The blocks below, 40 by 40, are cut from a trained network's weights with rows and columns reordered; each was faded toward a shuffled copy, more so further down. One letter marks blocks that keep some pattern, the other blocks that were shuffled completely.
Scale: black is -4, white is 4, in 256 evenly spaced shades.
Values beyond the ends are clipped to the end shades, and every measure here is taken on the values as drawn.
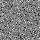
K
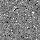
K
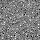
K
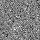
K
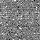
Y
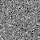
K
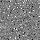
K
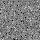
K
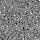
K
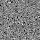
K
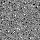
K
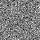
Y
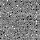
Y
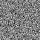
Y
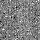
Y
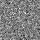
K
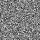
Y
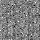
Y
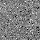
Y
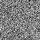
K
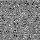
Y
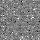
Y
